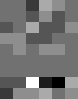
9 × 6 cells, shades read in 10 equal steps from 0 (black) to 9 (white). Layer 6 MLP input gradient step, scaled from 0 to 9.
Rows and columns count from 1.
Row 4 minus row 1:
1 1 1 -3 -1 0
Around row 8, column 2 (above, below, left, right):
4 5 3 9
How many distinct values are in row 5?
2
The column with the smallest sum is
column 5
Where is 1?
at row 8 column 4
